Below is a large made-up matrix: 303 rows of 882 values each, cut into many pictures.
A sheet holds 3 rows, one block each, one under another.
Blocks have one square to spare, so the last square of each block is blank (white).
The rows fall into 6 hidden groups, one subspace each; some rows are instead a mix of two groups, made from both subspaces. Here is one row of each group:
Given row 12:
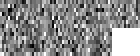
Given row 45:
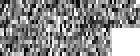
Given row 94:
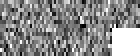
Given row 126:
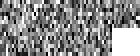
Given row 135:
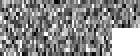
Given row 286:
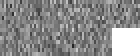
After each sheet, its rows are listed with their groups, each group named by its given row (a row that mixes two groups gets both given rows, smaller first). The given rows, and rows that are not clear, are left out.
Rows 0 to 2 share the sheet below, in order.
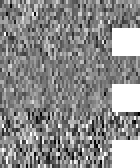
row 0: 126
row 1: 12
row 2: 286
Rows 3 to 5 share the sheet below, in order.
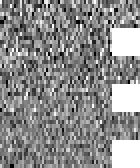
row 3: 126
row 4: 45 and 135
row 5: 135
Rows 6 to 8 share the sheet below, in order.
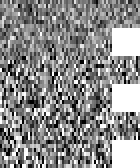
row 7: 12
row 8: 135
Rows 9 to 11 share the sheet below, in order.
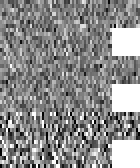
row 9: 94
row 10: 135
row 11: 12
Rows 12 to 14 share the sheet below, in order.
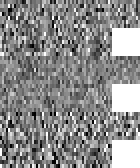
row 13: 126
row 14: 12
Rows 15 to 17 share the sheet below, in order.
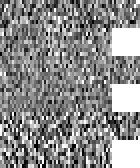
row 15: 45
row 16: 45 and 286
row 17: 135
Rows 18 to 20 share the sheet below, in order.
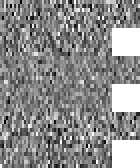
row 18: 286
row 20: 45
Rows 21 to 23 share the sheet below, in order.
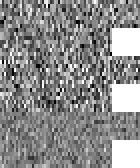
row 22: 286
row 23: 12
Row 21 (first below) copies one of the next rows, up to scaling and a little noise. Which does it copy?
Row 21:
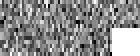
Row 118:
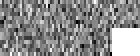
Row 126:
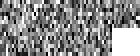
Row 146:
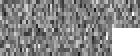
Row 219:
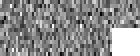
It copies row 118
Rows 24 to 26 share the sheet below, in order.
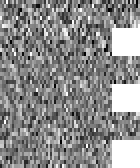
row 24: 135
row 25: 94
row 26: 45
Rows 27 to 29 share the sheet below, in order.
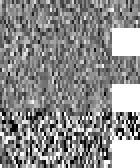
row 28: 12
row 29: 94
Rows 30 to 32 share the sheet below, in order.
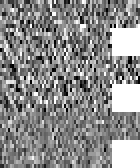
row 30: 94
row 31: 94
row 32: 12
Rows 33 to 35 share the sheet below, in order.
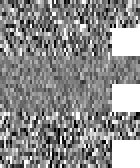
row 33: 94
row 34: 94
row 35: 45
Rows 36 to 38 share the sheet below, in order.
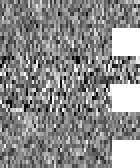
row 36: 286
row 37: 45
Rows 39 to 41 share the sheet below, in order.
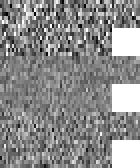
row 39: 126
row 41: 12 and 126
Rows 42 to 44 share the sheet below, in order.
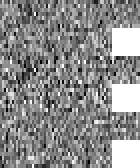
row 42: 126
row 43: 126
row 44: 12
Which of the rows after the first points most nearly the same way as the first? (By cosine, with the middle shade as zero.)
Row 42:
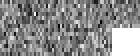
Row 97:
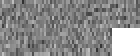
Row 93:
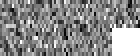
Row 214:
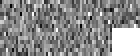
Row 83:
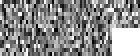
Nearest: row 214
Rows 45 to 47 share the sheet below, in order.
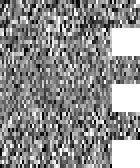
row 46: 286
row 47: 12 and 286
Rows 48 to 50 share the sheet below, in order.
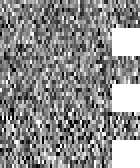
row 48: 135
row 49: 135
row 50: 286
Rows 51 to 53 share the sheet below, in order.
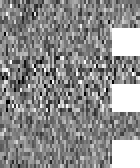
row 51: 126
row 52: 126
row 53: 126
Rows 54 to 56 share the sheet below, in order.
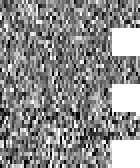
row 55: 12
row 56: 45
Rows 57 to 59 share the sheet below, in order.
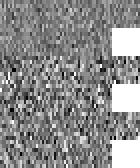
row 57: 286
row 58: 135
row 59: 94
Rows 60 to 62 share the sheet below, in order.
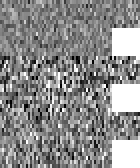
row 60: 94
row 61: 45
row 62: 286
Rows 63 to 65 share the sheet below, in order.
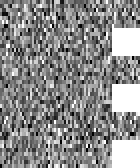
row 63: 126
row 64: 94
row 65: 45
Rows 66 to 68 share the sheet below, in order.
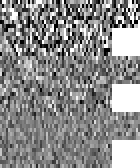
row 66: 94
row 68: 12
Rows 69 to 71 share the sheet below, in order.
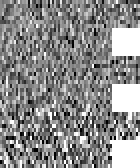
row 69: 286
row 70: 12
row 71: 94
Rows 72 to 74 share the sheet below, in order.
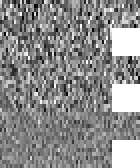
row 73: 94
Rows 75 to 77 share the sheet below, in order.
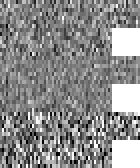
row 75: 12 and 135
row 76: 12
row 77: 286
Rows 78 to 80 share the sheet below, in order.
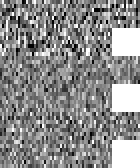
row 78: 12
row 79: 135
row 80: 286
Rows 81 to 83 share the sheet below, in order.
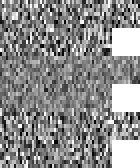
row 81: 94
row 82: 135
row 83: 126
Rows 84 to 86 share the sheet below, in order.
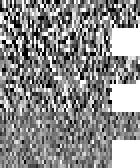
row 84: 135
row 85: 94
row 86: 286
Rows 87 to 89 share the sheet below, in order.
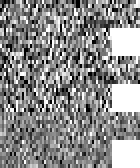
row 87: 45
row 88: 45 and 135
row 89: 286
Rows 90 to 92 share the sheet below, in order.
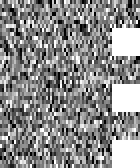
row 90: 94
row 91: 45
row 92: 135
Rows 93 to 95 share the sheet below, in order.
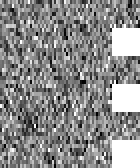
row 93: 94
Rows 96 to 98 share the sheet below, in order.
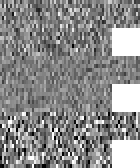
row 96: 286
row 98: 12
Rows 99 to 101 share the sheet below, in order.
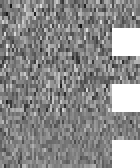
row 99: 126
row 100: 45
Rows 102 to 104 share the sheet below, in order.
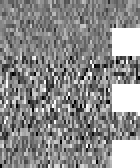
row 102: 94
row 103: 12 and 94
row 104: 45
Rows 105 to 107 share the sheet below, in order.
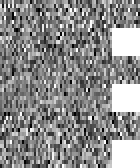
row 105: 286
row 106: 45 and 94
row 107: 45 and 286
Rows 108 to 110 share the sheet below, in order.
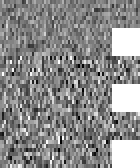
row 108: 12
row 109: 286
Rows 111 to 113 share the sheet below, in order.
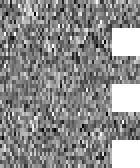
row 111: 126
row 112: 45
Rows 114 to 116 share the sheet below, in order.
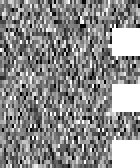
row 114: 94
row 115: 286
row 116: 286
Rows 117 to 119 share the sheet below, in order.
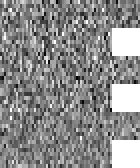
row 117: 12 and 135
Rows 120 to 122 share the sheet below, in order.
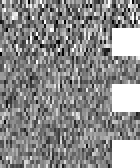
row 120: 94
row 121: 45 and 286
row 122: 45
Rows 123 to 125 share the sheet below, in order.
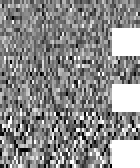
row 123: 286
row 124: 135 and 286
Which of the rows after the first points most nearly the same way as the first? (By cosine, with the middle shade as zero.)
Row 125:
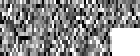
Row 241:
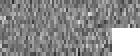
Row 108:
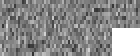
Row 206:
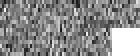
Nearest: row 206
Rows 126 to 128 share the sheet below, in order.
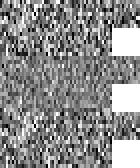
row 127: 135
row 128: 126
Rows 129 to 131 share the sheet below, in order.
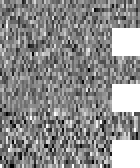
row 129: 12
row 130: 45
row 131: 135
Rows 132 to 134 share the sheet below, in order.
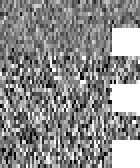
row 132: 126 and 135
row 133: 94
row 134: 286
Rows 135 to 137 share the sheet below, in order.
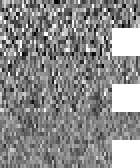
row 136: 12
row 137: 126
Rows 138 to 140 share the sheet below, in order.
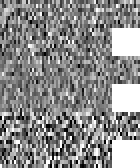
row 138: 12 and 286
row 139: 286
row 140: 45 and 286
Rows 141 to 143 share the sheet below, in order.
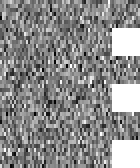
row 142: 126 and 286
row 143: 135
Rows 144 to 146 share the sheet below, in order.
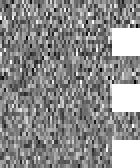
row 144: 45
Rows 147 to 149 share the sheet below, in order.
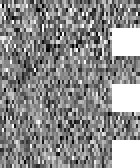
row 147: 286
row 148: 126
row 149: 286
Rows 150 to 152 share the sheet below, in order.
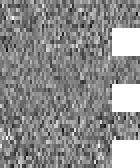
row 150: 286
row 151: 94
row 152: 135
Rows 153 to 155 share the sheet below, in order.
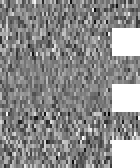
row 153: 12
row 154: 12
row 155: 94 and 135
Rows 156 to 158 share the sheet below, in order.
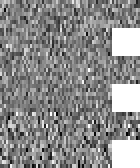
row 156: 45
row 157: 45
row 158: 12 and 45
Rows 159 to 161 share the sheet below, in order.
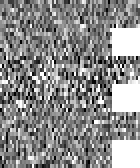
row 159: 94
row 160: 135
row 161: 12
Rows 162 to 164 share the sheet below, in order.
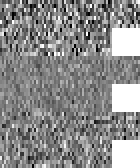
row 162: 45 and 94
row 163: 286
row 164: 12 and 94
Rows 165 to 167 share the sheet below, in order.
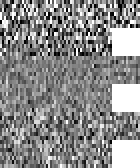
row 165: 45
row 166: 12
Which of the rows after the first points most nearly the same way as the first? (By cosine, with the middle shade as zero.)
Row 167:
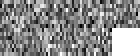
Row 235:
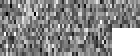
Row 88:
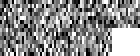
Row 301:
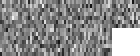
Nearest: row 235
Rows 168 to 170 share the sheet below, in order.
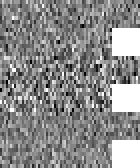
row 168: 94 and 286
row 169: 135
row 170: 12 and 45
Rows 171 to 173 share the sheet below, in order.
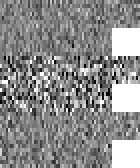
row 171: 286
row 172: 135
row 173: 12
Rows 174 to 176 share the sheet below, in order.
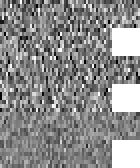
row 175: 12
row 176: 45
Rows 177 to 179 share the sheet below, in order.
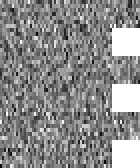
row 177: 94
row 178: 135
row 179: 135
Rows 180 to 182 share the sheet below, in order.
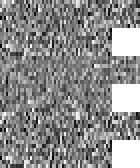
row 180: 45
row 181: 12
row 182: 45
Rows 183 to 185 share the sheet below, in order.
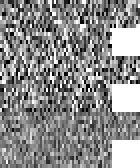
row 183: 94
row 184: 12 and 45
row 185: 286
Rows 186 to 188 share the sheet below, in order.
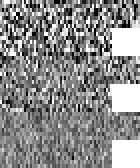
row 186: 135
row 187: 45
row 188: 286
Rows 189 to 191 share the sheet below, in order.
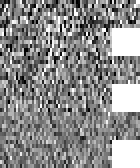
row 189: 45
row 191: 94
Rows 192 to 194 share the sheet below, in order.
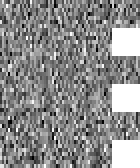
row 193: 12
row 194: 12
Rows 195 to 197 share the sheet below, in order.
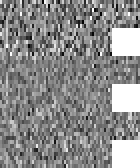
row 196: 12
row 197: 94
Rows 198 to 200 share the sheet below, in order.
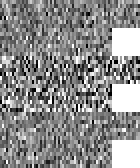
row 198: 45 and 286
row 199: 45
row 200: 12 and 286
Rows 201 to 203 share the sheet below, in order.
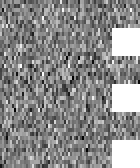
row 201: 135
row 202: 135
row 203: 12 and 45
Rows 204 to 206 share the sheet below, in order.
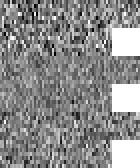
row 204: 126
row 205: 286
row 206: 45
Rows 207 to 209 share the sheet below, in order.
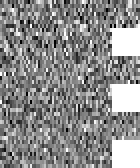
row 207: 94
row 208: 45
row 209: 135
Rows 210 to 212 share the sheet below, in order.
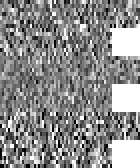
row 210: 94
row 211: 286
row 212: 12
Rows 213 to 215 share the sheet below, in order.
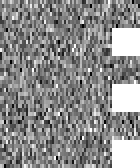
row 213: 94
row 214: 126
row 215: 94 and 135
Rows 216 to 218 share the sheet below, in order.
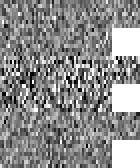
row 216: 126
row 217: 286
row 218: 45
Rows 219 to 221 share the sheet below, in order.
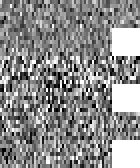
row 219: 126
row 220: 45
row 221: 286
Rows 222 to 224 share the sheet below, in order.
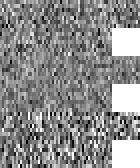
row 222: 135
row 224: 286
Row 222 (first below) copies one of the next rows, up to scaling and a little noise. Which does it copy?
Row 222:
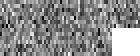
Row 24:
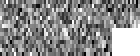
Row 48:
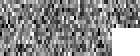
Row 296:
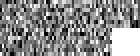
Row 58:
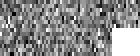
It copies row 48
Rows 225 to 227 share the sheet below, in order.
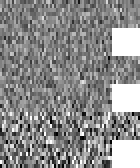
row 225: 135
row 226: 94
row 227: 94
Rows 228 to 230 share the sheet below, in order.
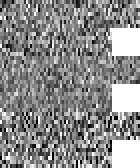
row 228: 45
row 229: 45 and 135
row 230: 45
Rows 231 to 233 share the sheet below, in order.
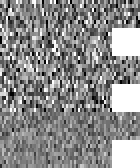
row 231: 12
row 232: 126 and 135
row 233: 45 and 286
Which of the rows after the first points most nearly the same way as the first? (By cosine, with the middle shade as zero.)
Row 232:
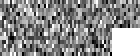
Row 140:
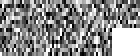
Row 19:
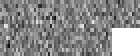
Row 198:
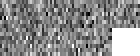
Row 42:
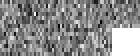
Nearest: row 19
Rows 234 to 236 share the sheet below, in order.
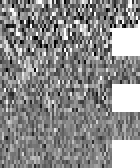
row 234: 94
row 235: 126
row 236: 12 and 126
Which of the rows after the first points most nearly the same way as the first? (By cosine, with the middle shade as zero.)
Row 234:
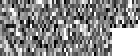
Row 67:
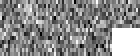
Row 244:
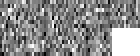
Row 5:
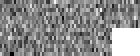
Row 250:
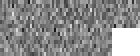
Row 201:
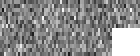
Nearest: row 250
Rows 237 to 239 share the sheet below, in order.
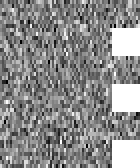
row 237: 94
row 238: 126 and 135
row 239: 45
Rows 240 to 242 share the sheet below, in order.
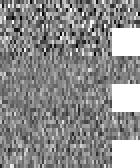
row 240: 286
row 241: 45 and 126
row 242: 135
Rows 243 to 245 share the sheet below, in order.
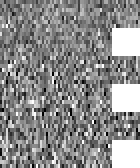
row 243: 135
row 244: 12
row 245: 12
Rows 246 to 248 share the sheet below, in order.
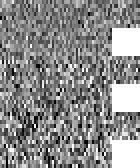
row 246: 45
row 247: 286
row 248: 126
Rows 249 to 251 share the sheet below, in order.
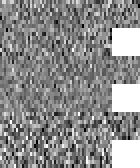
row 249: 45 and 94
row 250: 94 and 286
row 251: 135
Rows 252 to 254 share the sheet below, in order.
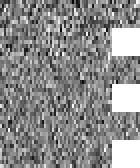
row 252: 45
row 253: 94
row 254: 12
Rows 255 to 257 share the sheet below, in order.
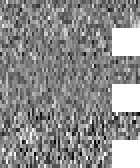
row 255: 135
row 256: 12
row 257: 286
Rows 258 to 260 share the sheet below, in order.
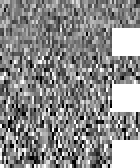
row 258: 45
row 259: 126
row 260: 12
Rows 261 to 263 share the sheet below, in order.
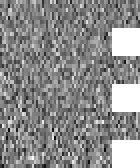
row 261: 12
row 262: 135
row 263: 12
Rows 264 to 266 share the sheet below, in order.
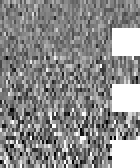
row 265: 135
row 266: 94
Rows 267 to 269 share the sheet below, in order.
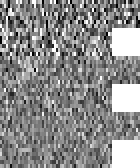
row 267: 12
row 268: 126
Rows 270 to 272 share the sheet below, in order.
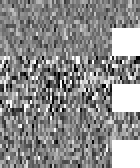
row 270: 94
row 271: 45
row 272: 126
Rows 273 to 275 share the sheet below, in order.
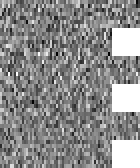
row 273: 12 and 45
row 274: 12 and 135
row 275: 135
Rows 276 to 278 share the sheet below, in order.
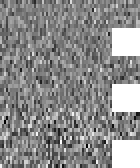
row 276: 12
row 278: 45
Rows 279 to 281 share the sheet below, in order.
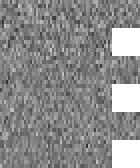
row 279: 126
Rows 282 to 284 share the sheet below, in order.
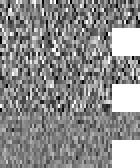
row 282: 12
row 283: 94
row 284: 286
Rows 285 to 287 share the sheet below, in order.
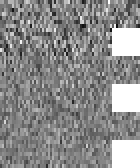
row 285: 94
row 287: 45
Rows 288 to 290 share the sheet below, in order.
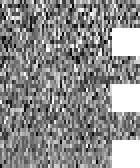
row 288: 286
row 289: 45
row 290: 45
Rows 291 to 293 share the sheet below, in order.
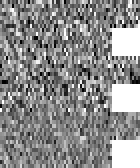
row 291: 94
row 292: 135
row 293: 94
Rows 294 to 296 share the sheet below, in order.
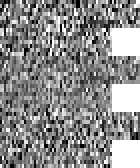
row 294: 45
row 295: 45
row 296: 135
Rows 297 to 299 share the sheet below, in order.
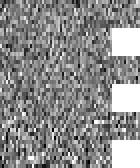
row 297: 45
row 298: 135
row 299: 12
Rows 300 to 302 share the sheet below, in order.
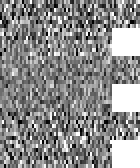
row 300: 45
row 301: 94
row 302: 94 and 135
